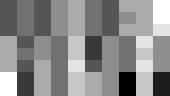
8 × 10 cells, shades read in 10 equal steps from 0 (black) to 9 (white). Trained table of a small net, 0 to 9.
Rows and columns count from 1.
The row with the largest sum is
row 6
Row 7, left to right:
9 2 6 4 7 6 5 0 7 1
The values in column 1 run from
3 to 9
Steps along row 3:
up down up up down down up same up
